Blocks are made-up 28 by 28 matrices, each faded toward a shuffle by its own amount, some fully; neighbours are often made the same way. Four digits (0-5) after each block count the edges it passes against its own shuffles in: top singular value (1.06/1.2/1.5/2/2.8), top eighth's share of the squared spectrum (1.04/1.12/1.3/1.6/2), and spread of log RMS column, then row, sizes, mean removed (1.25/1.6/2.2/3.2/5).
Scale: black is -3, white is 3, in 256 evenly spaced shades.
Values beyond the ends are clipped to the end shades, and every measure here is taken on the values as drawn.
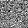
2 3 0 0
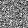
0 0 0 0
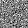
0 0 0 0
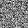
2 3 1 0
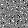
0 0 0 0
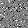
1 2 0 1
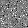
0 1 0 0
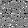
3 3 0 1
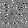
3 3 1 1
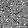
0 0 0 0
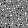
0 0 0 0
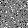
1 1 0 0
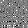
3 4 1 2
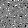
1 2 0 0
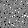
0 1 0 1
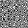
3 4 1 1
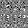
3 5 2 2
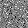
0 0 0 0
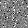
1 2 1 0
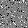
1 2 0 1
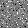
0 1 0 0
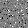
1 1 0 0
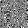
2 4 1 0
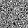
2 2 0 0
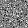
2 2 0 0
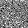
1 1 0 0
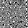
3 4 2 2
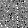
2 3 1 0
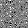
2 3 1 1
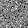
0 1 0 0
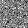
1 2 0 0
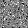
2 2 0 0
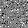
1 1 0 0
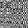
4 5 3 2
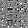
3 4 1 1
